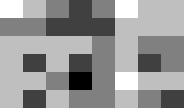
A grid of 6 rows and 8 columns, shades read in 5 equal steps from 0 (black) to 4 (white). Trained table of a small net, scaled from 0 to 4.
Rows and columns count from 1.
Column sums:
18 13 14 8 11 20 14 14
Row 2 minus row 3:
-1 -1 -2 -2 -1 0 1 1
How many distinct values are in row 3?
2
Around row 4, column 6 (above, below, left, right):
3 4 2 1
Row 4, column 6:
3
